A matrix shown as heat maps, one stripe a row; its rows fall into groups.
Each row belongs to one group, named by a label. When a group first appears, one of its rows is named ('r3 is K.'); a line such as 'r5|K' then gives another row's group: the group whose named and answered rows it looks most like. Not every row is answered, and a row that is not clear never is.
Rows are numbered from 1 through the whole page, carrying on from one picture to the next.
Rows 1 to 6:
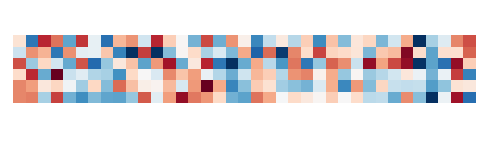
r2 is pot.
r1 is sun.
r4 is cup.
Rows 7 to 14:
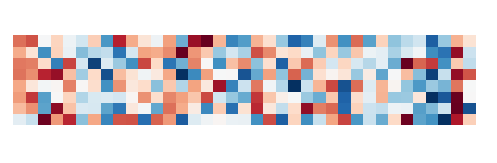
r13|cup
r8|cup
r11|cup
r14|sun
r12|cup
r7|cup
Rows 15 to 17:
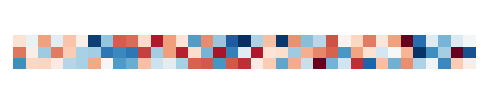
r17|pot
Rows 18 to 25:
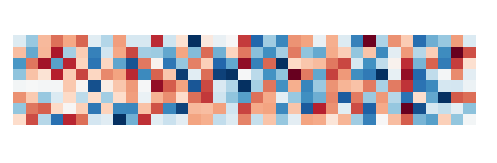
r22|sun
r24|pot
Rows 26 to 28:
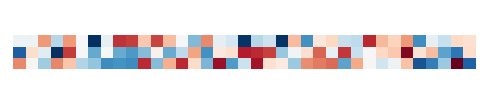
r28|cup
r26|sun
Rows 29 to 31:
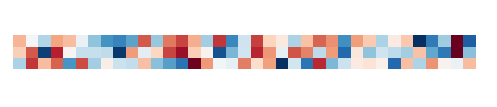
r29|cup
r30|cup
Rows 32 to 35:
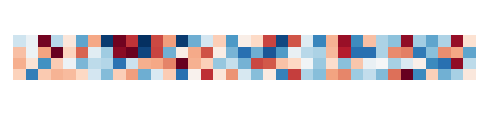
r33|sun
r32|sun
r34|cup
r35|sun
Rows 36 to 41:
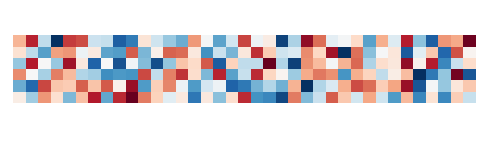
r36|pot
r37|cup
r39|cup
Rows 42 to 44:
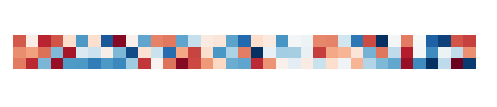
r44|cup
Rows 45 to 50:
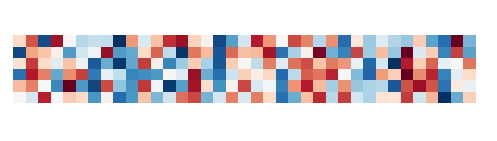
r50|pot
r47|pot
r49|pot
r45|cup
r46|pot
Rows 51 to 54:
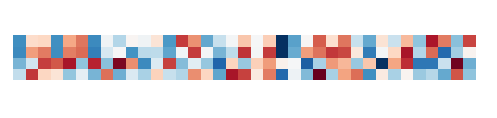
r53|sun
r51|pot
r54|pot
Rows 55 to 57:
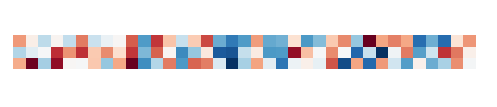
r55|sun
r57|cup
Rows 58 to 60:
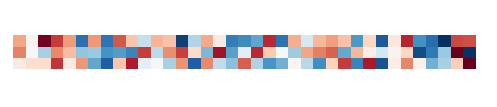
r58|sun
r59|cup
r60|sun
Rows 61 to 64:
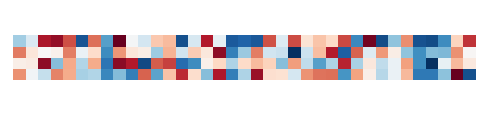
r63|sun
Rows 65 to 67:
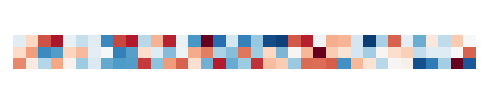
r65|sun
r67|cup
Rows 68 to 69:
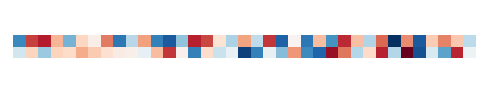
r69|sun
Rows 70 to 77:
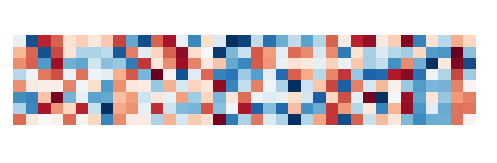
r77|cup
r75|sun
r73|sun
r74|cup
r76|sun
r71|cup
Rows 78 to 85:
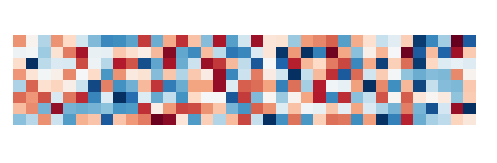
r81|cup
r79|sun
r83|pot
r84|cup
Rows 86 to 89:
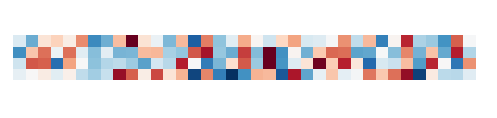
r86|sun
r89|sun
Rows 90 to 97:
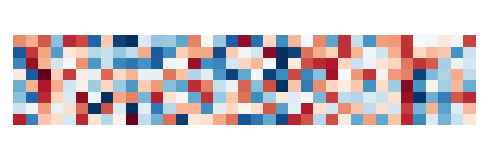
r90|pot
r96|pot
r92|pot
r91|pot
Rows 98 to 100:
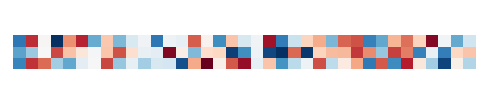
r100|pot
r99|sun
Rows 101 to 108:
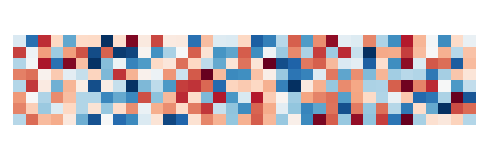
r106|cup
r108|pot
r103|pot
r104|cup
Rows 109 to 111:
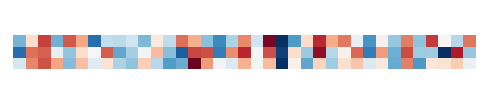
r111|pot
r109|pot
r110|pot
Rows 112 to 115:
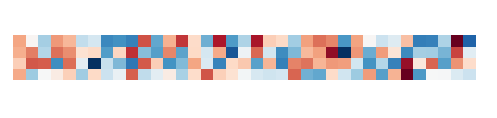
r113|cup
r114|pot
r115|sun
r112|cup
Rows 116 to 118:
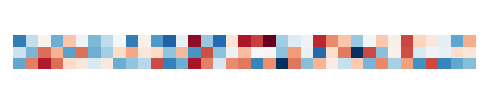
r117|sun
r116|pot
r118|pot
